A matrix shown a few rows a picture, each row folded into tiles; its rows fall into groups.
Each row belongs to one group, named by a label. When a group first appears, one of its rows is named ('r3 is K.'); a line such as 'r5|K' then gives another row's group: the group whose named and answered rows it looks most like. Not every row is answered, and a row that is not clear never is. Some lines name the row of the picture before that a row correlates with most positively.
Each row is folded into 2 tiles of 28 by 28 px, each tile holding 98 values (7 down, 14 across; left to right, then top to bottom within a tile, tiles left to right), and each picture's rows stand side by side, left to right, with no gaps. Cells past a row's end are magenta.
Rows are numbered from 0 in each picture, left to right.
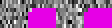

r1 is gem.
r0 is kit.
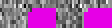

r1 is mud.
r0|gem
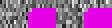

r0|kit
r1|mud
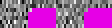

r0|kit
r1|kit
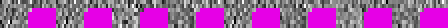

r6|gem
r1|kit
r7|mud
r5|mud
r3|mud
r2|gem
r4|kit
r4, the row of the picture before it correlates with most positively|1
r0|kit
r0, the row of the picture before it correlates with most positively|0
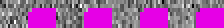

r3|gem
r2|gem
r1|mud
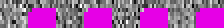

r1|mud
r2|kit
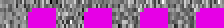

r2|mud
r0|gem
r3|mud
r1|kit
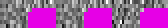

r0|mud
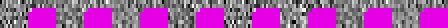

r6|mud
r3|mud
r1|mud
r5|gem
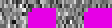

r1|kit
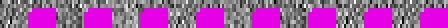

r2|gem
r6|kit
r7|kit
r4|gem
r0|kit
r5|mud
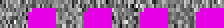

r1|gem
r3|mud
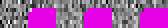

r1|gem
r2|gem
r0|kit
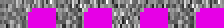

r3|mud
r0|mud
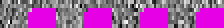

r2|mud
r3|mud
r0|kit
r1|gem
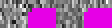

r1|mud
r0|gem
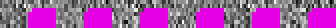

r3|kit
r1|gem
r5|gem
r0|mud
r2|gem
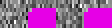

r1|mud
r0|kit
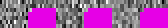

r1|mud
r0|kit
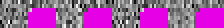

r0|kit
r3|gem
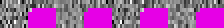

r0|kit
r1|gem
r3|gem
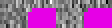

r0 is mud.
